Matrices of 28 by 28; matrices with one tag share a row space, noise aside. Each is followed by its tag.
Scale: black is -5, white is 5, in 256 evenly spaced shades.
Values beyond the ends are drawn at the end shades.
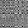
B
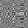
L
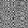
L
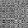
B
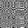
L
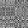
B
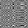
L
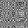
L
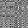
B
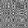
L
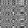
L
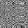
L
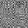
L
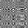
L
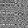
B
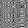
L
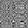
L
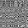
B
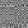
B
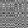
B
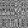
B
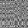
B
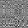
B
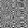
L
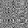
L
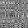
B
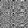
L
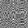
L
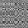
B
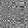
L
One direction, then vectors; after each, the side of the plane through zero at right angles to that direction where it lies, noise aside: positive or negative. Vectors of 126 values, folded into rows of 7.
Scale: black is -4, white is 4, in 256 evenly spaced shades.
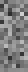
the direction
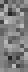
positive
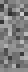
positive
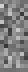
negative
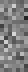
negative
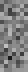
positive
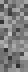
positive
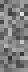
positive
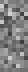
negative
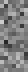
negative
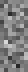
positive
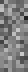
negative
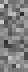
negative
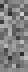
positive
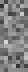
positive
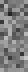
positive
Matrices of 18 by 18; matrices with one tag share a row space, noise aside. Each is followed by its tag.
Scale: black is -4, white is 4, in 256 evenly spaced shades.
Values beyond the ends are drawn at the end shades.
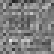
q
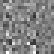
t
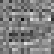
q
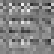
q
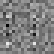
t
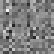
t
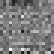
q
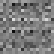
q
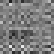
q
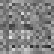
q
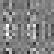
t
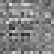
q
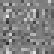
t
